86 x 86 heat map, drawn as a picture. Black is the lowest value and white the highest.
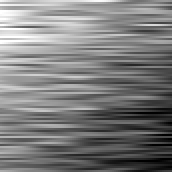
The top left is the ninth with the highest average. The bottom right is the ninth with the lowest average. The grain runs across in streaks. Values rise toward the top left. The halves do not mirror each other.
